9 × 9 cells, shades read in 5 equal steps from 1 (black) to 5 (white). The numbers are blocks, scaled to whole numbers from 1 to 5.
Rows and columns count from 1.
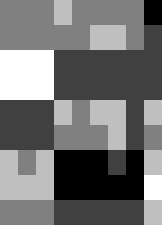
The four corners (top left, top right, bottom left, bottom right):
3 1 3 4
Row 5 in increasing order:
2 2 2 2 3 4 4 4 4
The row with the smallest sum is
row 7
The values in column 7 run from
1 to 4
